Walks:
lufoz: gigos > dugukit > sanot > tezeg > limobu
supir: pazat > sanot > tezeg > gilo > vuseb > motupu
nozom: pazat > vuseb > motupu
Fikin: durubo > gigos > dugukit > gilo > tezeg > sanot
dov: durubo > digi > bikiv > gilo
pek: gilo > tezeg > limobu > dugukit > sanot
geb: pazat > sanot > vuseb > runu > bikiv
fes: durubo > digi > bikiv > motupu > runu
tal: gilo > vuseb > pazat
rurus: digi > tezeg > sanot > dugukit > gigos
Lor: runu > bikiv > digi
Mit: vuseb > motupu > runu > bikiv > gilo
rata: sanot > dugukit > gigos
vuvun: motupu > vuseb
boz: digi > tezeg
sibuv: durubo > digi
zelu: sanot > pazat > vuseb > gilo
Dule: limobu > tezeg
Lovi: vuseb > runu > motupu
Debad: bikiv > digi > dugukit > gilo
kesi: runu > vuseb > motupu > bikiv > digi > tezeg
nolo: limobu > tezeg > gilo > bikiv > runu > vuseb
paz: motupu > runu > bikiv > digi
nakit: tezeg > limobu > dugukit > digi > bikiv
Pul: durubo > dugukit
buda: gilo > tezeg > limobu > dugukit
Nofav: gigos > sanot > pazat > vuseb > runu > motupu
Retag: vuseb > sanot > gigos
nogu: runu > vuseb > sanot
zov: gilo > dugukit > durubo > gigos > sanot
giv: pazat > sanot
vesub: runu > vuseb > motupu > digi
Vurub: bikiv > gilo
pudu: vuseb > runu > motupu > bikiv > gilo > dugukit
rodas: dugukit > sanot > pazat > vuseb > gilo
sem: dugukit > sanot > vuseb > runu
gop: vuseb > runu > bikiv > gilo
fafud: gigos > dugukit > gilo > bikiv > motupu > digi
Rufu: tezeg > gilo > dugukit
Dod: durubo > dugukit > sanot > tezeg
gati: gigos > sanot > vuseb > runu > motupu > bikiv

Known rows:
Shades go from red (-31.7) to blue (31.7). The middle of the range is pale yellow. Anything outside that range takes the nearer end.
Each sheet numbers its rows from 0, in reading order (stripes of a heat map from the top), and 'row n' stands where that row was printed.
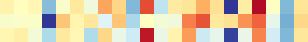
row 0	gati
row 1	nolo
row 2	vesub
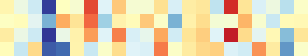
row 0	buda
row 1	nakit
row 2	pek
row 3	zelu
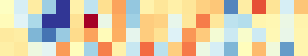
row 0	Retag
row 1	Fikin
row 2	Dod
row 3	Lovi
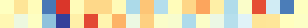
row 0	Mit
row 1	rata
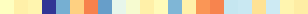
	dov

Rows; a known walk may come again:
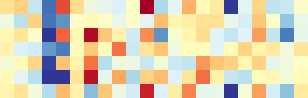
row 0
fes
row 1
tal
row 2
pudu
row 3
lufoz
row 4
Vurub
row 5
Fikin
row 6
vesub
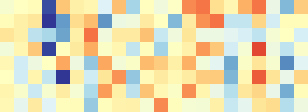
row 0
nolo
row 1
dov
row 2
Pul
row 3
gop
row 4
nozom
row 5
Retag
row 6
vuvun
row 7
giv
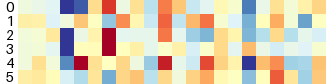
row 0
rurus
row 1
Lovi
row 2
fafud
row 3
Rufu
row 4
kesi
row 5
nogu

